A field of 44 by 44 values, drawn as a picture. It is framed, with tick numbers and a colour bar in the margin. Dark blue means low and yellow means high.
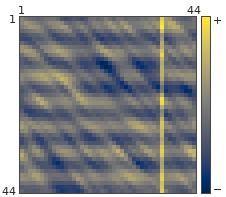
Slope: none. Stripes: horizontal, repeating 7 times. Odd lines: column 36. Average level on the scale: 40%.
